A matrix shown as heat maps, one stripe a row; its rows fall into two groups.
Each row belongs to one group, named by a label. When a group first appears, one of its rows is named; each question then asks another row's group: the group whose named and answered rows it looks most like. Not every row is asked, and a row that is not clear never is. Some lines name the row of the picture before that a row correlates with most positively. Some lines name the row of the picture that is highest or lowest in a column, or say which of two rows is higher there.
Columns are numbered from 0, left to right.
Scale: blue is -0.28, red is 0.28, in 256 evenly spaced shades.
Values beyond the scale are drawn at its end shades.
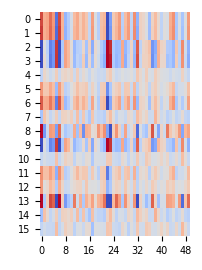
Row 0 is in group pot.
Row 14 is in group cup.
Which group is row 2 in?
cup
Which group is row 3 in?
cup
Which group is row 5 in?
pot
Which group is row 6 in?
pot
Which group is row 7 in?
cup
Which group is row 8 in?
pot
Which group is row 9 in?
cup
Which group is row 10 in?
cup
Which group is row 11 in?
pot
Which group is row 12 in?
pot
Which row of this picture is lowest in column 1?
8
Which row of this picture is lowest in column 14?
8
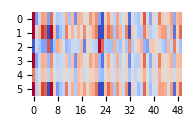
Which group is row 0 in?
pot
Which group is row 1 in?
pot
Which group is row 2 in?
cup
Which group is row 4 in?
pot
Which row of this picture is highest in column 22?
2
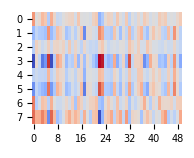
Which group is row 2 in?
cup
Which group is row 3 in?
cup
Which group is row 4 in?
cup
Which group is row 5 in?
cup
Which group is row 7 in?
pot
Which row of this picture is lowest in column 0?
3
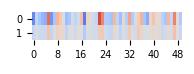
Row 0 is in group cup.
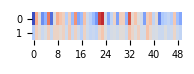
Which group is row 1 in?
cup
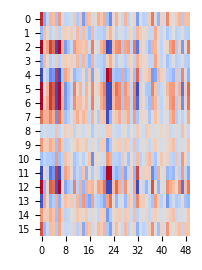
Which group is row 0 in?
pot
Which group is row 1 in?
cup
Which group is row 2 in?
pot
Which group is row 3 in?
cup
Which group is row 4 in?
cup
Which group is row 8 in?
cup
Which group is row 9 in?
pot
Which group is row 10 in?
cup
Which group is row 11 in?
cup
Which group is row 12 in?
pot
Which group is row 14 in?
pot
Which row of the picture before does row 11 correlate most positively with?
0
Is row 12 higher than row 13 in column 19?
Yes
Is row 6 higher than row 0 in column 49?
Yes
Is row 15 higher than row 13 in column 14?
No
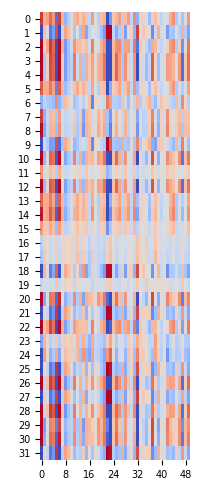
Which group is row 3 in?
pot
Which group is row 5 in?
pot
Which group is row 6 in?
cup
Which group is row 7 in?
pot
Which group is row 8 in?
pot
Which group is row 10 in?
pot
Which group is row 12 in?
pot
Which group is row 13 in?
pot
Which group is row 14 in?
pot
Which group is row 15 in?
pot
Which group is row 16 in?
cup
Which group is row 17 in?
cup
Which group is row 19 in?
cup
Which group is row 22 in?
pot
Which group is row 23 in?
cup
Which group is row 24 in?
cup
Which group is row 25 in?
cup
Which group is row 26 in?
pot
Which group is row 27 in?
cup
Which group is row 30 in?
pot
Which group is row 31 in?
cup
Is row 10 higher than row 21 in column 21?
Yes
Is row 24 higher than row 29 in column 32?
Yes
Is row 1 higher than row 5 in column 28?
No
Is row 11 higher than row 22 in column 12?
No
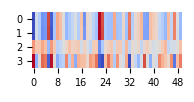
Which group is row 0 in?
cup
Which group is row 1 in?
cup
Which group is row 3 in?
pot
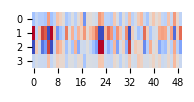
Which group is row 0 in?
cup
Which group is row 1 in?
pot
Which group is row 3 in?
cup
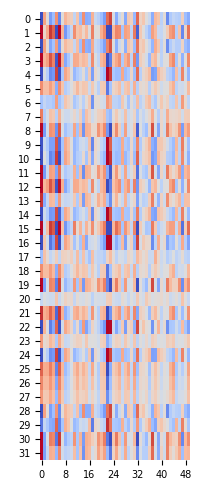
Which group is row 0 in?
cup
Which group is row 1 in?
pot
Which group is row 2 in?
cup
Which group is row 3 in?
pot
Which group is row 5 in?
pot
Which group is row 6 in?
cup
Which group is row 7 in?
pot
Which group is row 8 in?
pot
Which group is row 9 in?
cup
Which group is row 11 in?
pot
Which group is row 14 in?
cup
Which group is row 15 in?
pot
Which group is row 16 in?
cup
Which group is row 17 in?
cup
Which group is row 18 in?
pot
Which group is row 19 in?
pot
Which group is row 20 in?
cup
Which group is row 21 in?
pot
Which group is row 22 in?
cup
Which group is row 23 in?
pot
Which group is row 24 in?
cup
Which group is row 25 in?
pot
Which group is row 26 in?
pot
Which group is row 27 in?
pot
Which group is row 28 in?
cup
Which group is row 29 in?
cup
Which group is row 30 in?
pot
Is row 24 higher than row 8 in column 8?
Yes
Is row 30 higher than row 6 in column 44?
Yes
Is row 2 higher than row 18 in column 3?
No
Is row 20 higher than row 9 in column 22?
No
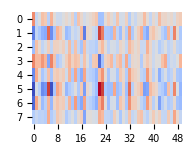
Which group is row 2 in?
cup
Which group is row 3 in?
pot
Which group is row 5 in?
cup
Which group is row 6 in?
cup
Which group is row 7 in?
cup
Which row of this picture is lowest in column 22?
3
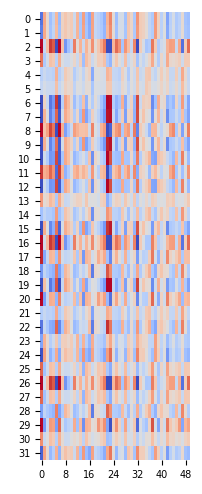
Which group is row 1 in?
cup
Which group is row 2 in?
pot
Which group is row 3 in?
pot
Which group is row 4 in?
cup
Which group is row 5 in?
cup
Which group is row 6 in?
cup
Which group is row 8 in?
pot
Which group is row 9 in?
cup
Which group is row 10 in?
cup
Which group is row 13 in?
pot
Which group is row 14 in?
cup
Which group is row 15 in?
cup
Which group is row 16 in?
pot
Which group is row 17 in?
pot
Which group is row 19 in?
cup
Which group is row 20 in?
pot
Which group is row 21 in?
cup
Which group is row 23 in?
cup
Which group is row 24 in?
cup
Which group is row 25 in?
pot
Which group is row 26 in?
pot
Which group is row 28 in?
cup
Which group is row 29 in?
pot
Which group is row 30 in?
pot
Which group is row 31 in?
cup
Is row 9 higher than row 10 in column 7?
Yes
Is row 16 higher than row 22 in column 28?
Yes
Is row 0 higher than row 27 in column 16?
No
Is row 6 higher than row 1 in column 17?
No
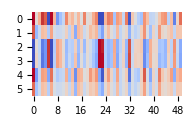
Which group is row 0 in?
pot
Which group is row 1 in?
pot
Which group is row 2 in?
cup
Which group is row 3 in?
cup
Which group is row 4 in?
pot
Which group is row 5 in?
pot
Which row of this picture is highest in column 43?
0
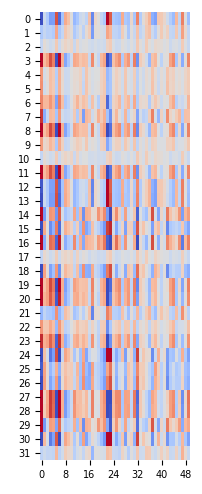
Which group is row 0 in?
cup
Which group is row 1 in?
cup
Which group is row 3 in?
pot
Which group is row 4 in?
pot
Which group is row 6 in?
pot
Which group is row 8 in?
pot
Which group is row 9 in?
pot
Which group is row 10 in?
cup
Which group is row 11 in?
pot
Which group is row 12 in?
cup
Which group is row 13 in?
cup
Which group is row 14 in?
pot
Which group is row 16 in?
pot
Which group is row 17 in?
cup
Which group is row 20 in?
pot
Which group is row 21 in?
cup
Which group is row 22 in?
pot
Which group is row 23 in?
pot
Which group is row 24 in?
cup
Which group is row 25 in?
cup
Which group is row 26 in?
cup
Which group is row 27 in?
pot
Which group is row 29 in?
pot
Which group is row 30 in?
cup
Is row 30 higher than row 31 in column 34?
Yes
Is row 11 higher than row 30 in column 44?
Yes
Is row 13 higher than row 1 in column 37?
No
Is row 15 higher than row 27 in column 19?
No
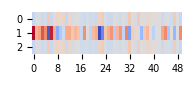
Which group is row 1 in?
pot
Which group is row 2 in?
cup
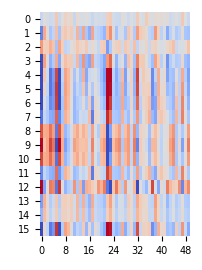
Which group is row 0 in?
cup
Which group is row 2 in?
pot
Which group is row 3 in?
cup
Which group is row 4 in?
cup
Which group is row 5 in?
cup
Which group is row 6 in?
cup
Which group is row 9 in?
pot
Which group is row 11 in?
cup
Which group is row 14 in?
cup
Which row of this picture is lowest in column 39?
12
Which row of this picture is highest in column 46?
12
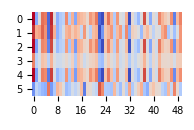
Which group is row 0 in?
pot
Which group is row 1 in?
pot
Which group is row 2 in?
pot
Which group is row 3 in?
pot
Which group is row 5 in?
cup
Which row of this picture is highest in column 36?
5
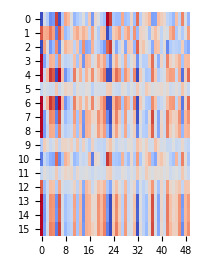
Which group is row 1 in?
pot
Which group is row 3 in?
pot
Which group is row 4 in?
pot
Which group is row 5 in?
cup
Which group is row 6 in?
pot
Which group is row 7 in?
pot
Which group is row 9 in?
cup
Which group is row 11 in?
cup
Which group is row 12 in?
pot
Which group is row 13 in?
pot
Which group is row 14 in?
pot
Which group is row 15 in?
pot
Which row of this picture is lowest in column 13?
2
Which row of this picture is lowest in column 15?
2
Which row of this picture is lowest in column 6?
0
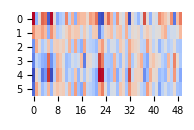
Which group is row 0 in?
pot
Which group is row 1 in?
pot
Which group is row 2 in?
cup
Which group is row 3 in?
cup
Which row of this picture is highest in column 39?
4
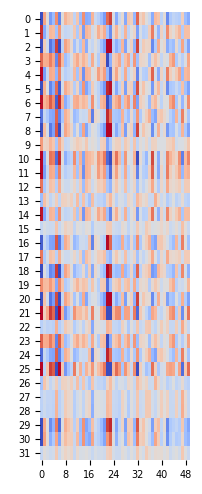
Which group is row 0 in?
cup
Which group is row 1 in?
pot
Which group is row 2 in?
cup
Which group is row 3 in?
pot
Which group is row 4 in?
pot
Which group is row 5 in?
cup
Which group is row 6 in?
pot
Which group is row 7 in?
cup
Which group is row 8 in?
cup
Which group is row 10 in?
pot
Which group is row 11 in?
pot
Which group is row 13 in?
cup
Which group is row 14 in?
pot
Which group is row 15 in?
cup
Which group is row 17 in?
pot
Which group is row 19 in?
pot
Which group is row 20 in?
cup
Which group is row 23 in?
pot
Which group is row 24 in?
cup
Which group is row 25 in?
pot
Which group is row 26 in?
cup
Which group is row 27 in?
cup
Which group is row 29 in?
cup
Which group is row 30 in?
cup
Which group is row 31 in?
cup
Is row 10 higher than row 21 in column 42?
Yes
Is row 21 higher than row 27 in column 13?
Yes
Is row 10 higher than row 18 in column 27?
No
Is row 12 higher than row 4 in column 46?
No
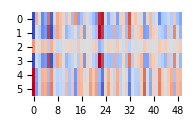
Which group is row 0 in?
cup
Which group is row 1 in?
cup
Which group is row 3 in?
cup
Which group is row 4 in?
pot
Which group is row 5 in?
pot
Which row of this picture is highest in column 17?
0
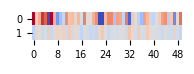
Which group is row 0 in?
pot
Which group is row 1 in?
cup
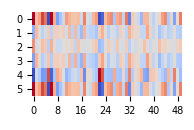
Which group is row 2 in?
pot
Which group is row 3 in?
cup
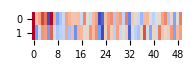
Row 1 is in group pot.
